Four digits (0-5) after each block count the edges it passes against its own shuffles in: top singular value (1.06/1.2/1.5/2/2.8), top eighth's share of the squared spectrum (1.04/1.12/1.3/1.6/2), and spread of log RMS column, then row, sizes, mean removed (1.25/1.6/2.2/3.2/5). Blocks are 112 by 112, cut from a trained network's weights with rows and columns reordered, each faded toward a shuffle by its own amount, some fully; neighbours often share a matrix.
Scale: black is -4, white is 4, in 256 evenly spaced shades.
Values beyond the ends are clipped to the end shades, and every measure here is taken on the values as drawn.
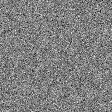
0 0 0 0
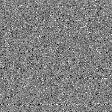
2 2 0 2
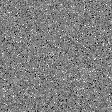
0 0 0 0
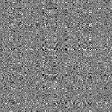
4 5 3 3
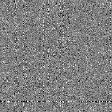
3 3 3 1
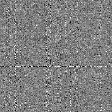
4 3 3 1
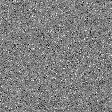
0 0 0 0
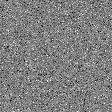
0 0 0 0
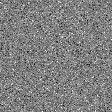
1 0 0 1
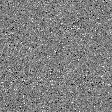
1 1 0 1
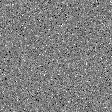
0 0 0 0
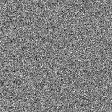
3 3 0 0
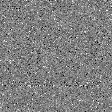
1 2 0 2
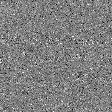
1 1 0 1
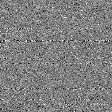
2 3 0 3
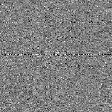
3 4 2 3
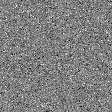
1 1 0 0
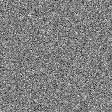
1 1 0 0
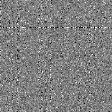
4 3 3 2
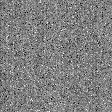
1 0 0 0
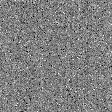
1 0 0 0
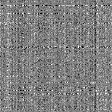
4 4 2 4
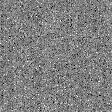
2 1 0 0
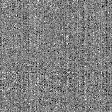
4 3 1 2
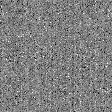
2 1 0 1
